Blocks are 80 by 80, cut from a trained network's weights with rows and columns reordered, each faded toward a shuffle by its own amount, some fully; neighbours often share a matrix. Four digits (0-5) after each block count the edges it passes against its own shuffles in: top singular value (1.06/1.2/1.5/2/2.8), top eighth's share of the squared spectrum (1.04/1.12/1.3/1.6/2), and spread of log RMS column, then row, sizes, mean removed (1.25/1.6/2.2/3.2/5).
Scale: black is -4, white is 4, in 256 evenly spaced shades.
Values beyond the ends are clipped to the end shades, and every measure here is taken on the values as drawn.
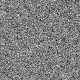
0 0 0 0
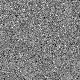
0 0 0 0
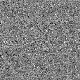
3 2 0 1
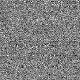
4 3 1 2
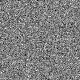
0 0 0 0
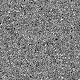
0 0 0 0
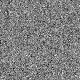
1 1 0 0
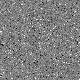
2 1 0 0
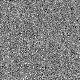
2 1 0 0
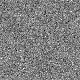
0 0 0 0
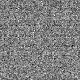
3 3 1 1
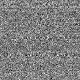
3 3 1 2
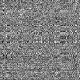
4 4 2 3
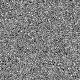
2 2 0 0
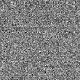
3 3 1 2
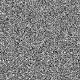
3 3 1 1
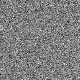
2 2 0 0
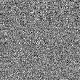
3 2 0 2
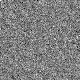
1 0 0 0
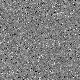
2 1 0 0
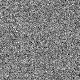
2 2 0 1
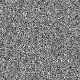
2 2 1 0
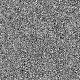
1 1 0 0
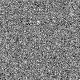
1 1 0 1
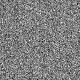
1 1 0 0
